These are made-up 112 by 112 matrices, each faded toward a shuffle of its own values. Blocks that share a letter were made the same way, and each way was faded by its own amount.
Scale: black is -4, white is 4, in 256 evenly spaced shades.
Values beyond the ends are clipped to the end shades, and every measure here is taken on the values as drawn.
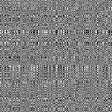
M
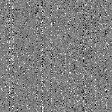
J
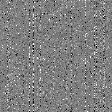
J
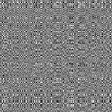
M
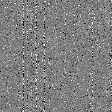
J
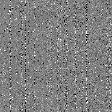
J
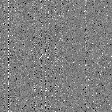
J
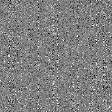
J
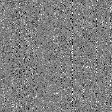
J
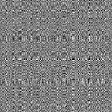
M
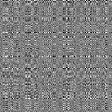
M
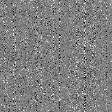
J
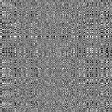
M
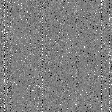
J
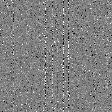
J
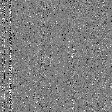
J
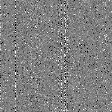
J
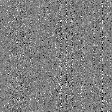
J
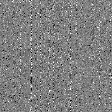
J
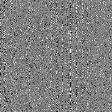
J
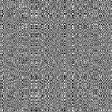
M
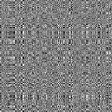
M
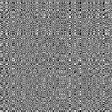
M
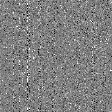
J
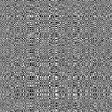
M
